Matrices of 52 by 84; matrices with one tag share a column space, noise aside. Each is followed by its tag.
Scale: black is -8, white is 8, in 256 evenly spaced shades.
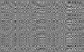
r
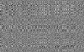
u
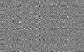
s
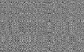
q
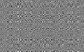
s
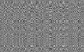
r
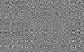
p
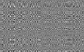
s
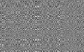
s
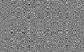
p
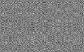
q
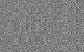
q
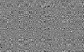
s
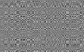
s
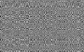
s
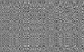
r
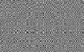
p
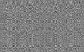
r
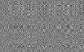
u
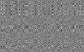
u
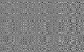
q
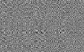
p
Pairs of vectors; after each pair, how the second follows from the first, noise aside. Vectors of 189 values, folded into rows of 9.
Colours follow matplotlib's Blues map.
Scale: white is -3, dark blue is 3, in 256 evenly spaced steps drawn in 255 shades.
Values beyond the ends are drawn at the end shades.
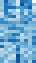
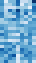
negated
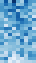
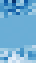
partly zeroed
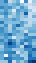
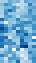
wrapped around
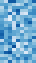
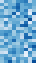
wrapped around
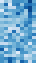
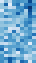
copied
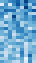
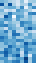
negated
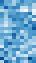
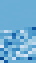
partly zeroed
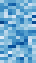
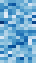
copied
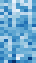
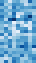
wrapped around
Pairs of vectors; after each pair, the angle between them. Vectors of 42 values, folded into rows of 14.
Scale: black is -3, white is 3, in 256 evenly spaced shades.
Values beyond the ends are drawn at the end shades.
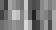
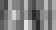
nearly parallel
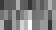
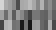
nearly opposite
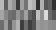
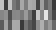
nearly parallel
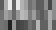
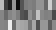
nearly opposite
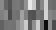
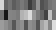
partly opposed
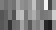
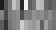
orthogonal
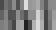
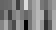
nearly parallel
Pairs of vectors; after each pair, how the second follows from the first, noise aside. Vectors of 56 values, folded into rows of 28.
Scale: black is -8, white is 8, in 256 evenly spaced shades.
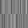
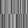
scaled up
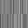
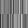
scaled up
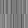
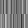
scaled up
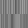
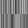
scaled up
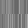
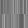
wrapped around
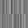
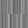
wrapped around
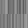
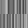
scaled up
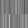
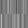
wrapped around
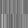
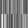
scaled up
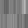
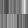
scaled up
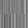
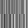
scaled up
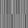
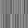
wrapped around
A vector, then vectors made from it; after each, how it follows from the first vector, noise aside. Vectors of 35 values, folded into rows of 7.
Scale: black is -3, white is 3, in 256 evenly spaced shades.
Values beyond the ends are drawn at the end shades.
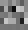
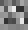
negated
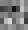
sign-scrambled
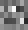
negated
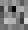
copied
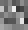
negated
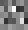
negated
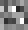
negated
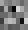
copied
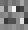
negated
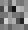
copied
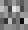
sign-scrambled
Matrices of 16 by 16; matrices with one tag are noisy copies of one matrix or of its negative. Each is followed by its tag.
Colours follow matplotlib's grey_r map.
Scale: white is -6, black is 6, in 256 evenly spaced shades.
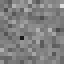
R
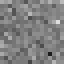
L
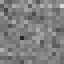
R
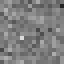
R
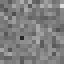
R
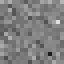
L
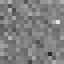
L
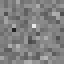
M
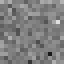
L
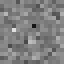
M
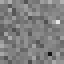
L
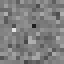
M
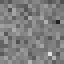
L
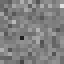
R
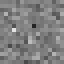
M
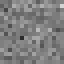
R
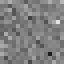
L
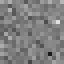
L
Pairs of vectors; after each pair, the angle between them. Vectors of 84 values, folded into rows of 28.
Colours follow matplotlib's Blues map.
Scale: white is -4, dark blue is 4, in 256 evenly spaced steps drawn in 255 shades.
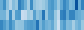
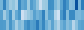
nearly parallel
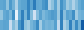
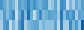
nearly parallel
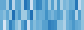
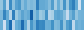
partly aligned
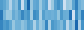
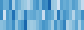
orthogonal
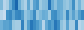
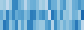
partly aligned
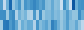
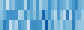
orthogonal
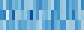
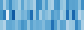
nearly parallel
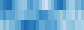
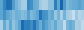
nearly parallel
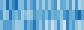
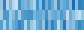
nearly opposite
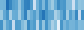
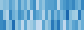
partly opposed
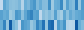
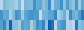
nearly parallel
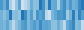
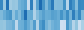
partly aligned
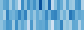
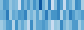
nearly parallel
